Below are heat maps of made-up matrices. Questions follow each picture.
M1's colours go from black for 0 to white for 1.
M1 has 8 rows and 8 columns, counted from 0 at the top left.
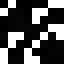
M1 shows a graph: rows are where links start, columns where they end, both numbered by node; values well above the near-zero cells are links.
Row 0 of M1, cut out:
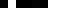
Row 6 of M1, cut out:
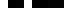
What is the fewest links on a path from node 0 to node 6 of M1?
1
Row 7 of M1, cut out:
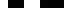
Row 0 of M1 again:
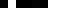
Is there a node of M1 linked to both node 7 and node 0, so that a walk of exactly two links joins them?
no
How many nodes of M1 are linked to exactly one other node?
1
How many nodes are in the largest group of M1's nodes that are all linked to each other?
3
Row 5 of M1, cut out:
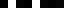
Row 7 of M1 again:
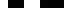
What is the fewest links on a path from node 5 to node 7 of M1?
2
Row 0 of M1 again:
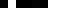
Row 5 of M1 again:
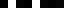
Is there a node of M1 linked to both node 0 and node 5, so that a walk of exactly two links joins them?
yes
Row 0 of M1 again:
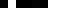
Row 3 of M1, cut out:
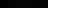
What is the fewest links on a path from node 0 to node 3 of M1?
2
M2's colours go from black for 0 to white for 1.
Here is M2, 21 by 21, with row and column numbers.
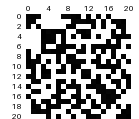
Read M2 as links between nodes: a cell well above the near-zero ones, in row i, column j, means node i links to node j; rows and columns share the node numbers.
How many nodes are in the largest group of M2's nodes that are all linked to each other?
5
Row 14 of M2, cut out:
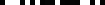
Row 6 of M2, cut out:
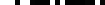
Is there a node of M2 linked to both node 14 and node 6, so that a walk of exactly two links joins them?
yes
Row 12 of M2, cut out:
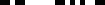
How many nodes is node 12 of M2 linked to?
11
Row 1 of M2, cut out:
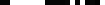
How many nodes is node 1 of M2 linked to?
10
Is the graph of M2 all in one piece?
yes
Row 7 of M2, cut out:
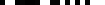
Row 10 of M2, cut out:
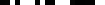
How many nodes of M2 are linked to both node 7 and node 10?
5
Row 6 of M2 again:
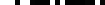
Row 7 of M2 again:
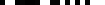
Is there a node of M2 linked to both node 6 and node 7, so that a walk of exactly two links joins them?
yes
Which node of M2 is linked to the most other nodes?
node 5
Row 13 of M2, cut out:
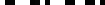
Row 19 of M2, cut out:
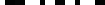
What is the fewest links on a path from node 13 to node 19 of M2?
1
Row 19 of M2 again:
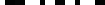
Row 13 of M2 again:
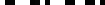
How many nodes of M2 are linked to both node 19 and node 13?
4
